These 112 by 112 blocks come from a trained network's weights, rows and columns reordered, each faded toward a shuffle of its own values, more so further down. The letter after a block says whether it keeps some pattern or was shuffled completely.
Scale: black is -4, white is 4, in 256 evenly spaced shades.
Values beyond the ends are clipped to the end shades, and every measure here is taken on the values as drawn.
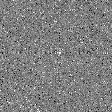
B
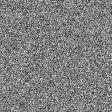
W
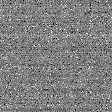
B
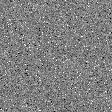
W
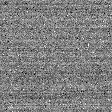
B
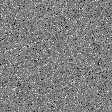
W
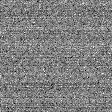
B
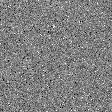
W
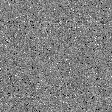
B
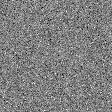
W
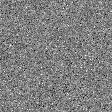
W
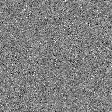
B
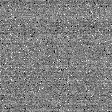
B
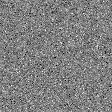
W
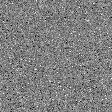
W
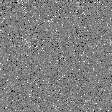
B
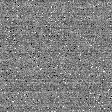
B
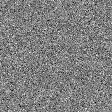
B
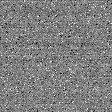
B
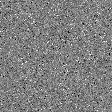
W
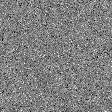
W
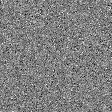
W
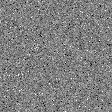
W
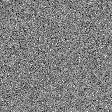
W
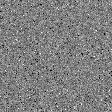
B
